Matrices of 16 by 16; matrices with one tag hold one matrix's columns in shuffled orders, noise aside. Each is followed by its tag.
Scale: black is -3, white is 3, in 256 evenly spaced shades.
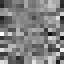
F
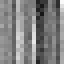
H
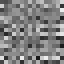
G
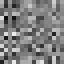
F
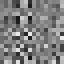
F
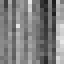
H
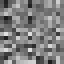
F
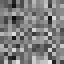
F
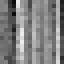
H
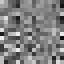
F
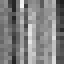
H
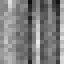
H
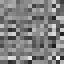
G
